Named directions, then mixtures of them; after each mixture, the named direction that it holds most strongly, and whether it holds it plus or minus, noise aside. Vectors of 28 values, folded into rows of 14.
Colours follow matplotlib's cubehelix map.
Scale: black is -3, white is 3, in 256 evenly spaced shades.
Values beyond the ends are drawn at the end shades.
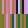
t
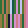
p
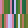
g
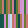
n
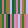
p, plus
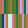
n, plus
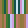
t, minus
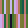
n, minus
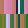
t, plus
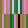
g, minus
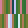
g, plus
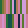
g, minus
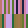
t, plus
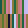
p, plus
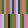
n, minus
